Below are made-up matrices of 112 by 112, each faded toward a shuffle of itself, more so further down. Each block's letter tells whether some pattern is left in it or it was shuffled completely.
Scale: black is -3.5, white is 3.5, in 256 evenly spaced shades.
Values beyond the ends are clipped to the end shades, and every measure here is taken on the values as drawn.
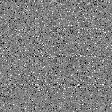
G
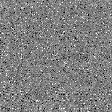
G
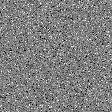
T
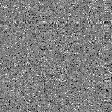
G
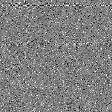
G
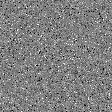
T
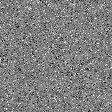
T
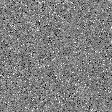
T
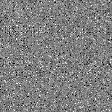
G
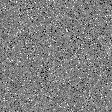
T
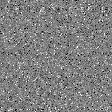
G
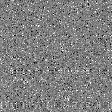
G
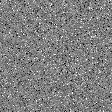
T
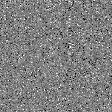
G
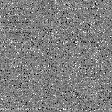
G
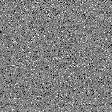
G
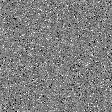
T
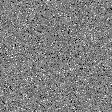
T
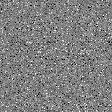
G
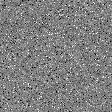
T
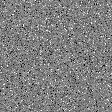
T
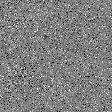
G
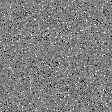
T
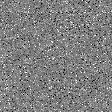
G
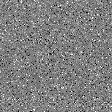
G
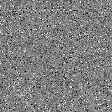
G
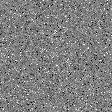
T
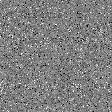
G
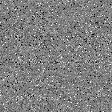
G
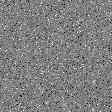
T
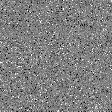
G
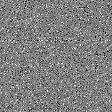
G
